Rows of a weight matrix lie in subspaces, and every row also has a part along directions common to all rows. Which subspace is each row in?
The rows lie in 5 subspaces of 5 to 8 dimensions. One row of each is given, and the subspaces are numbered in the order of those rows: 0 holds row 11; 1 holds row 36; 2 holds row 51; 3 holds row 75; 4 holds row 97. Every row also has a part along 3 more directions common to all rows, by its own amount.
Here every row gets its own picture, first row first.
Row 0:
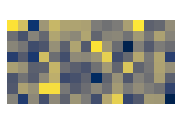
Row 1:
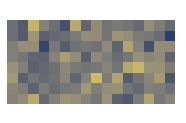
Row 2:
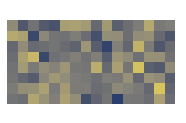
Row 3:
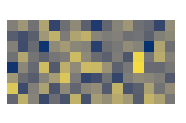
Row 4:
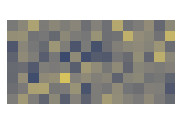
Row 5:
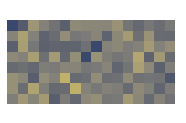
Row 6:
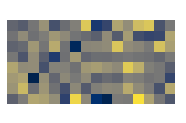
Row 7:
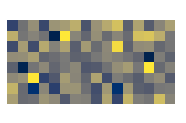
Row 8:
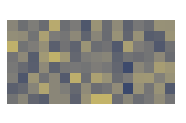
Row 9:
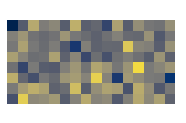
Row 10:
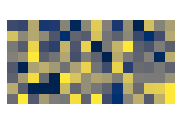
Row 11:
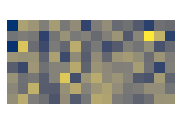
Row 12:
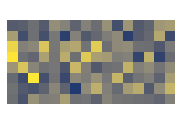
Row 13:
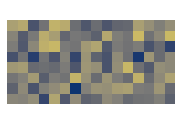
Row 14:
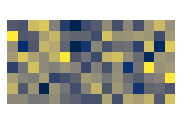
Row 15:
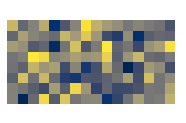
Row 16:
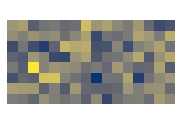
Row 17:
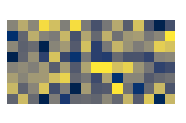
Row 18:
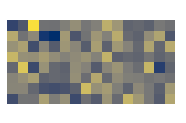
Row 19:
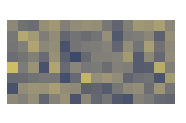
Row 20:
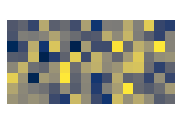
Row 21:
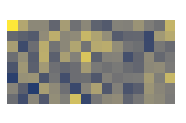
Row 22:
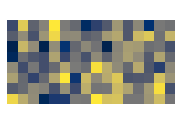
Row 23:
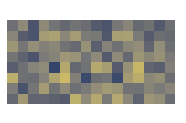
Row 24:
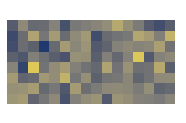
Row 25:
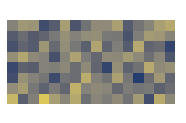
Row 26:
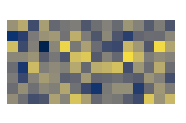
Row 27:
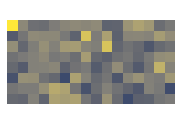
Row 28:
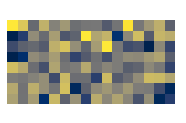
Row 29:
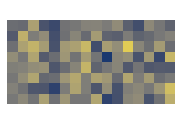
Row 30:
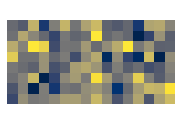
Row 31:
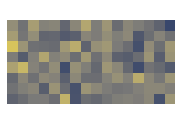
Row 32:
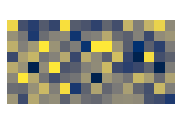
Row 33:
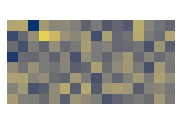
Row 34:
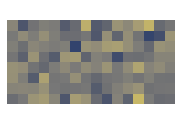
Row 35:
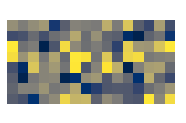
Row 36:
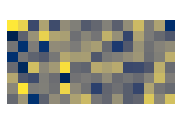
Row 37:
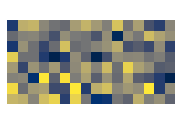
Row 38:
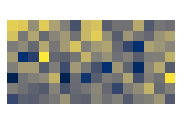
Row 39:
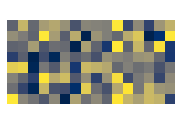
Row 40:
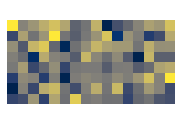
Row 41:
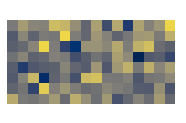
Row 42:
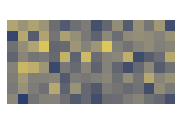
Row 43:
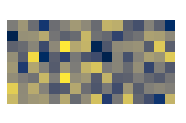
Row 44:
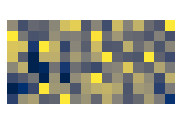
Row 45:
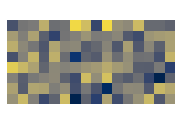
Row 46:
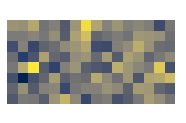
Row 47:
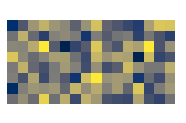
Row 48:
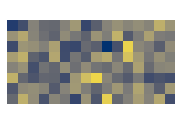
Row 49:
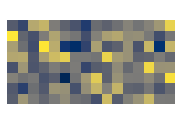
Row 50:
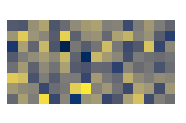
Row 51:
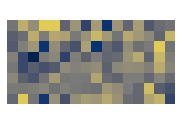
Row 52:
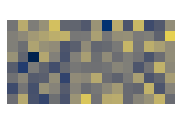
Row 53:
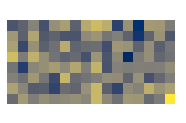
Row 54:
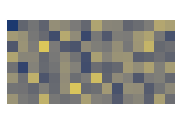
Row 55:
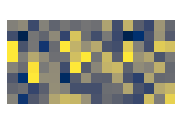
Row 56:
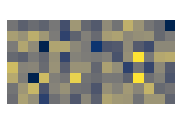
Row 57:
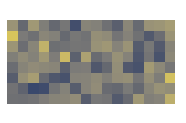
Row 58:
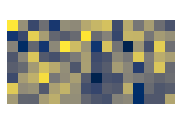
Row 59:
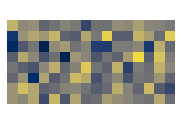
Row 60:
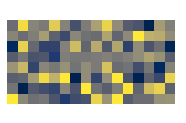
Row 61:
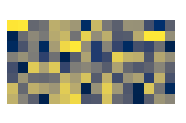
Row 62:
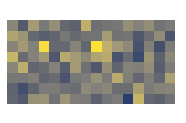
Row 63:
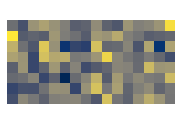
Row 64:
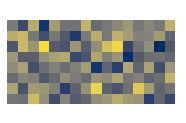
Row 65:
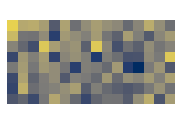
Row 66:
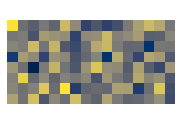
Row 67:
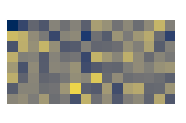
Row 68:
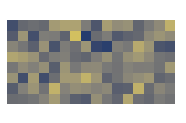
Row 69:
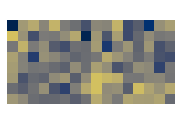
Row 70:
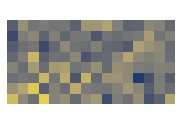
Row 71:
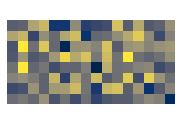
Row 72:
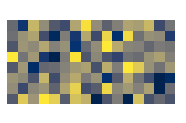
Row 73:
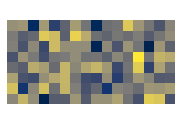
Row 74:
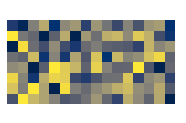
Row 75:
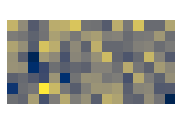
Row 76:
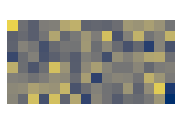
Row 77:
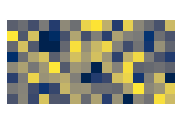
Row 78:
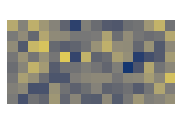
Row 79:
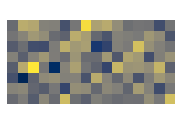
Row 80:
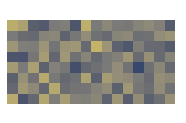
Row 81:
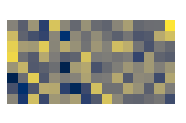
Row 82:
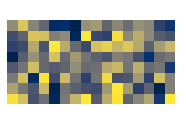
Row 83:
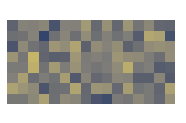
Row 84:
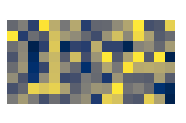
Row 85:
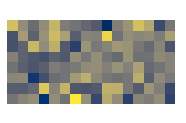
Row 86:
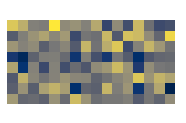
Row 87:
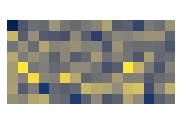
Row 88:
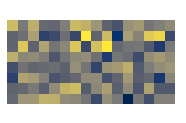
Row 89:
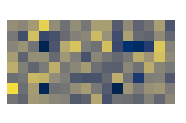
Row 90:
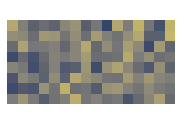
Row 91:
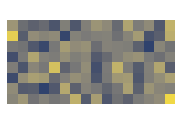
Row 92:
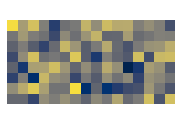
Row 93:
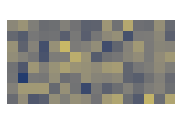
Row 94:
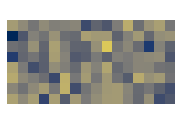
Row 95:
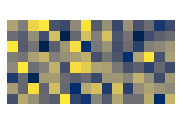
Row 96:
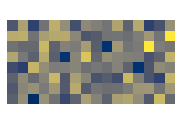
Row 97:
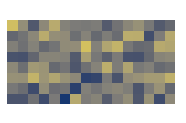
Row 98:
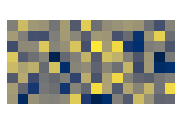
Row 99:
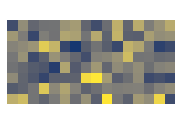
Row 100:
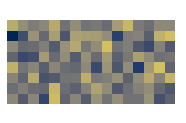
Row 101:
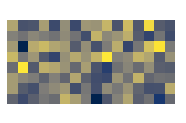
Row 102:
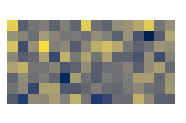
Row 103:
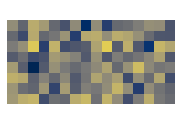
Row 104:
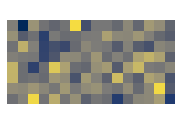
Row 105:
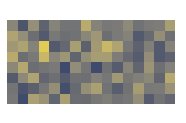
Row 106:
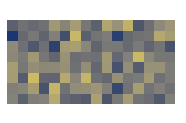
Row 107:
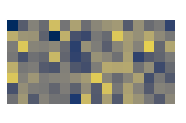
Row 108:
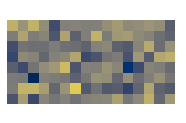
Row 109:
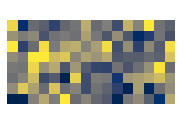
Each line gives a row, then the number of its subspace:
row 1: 2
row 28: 2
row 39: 0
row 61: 0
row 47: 4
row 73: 4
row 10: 3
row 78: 3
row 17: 4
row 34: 0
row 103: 2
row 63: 3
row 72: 0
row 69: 0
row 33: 1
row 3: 4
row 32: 2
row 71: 3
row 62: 0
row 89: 2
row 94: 2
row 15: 1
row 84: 3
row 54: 4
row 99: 4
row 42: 3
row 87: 1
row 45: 4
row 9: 0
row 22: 0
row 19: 4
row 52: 2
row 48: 4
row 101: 0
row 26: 1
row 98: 0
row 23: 4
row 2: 2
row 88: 0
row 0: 3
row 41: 4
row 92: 1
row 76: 2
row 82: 2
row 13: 1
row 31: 4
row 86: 4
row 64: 1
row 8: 0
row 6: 0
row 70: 4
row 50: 1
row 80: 4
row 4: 1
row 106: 2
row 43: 3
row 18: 4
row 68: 2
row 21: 4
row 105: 1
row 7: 4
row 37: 0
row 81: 1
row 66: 2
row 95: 4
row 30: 3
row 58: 0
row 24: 2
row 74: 2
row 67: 4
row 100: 2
